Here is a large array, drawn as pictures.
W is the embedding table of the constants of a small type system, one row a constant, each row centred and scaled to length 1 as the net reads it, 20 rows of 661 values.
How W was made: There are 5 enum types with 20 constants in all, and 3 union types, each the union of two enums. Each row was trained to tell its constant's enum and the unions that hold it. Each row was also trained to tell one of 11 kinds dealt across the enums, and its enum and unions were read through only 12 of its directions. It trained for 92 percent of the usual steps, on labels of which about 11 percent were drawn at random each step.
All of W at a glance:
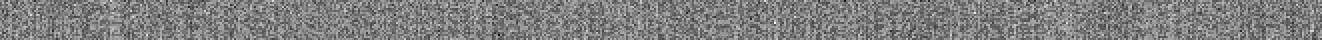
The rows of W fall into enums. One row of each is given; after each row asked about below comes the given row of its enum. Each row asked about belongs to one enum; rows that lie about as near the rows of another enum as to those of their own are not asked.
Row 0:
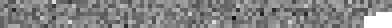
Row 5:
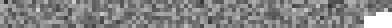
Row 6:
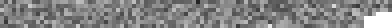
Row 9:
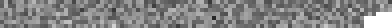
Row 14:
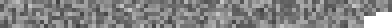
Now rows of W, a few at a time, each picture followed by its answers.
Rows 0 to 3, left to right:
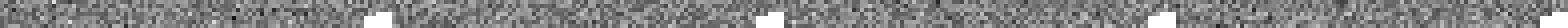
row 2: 6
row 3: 9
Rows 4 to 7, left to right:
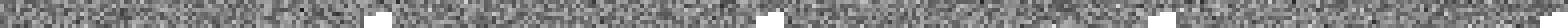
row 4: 6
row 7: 9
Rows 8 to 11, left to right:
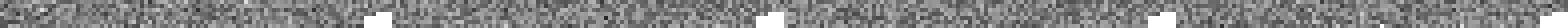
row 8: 0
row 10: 14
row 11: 5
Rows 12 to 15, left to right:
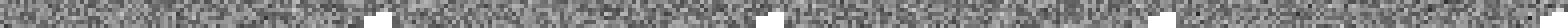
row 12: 9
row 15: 6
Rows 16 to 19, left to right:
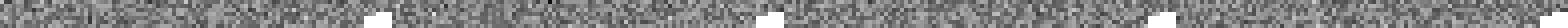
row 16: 14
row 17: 5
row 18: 6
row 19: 9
